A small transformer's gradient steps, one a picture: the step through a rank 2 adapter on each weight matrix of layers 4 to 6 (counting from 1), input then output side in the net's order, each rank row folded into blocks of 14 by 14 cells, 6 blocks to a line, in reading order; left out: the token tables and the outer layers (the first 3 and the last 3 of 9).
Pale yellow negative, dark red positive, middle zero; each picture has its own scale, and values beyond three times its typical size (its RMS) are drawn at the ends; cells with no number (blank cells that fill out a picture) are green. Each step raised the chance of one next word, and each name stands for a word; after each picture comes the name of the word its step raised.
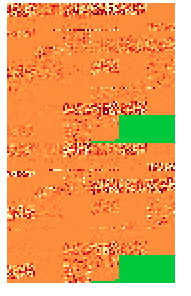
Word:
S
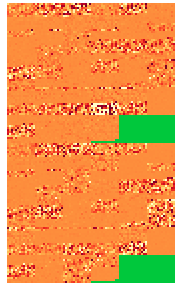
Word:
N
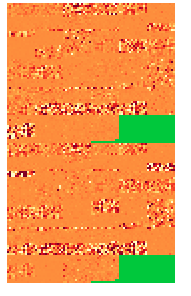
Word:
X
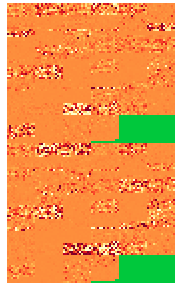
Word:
X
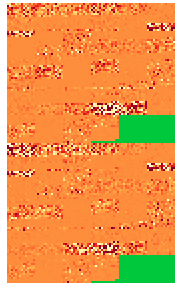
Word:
N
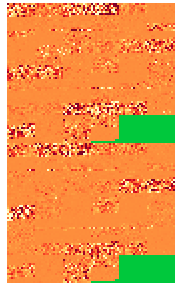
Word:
S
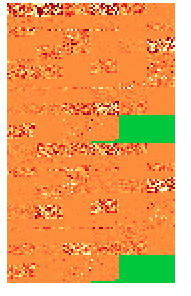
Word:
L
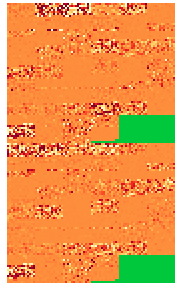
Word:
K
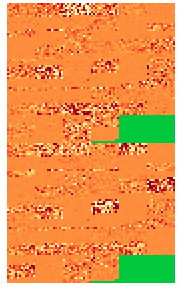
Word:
K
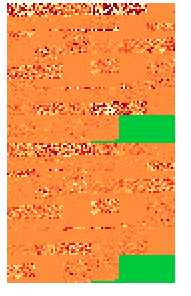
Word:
L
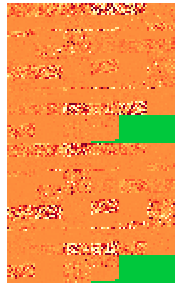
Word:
X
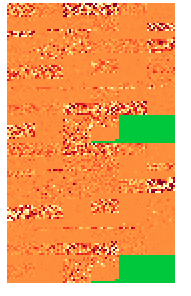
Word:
S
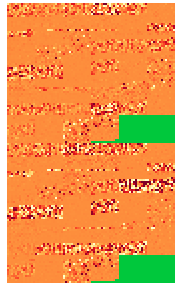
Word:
S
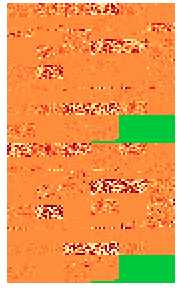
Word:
X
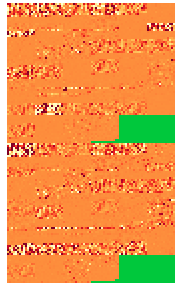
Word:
X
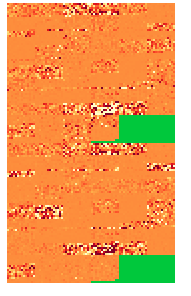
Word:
N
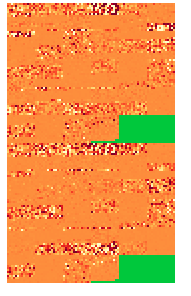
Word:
L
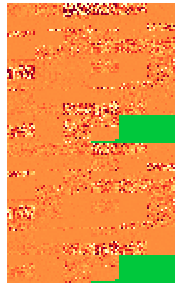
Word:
K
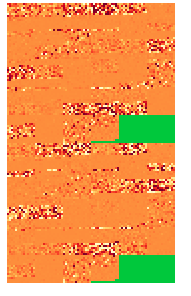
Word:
S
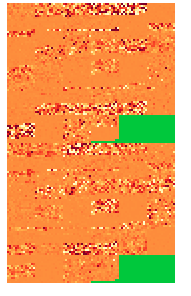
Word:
X
